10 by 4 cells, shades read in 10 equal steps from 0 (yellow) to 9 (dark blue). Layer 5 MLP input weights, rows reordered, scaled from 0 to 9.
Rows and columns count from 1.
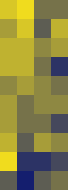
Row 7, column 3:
5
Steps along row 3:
same up down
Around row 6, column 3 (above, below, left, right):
4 5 5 4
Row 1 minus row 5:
-3 -3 1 0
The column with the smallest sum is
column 1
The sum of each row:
11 12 11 17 16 16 20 15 23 26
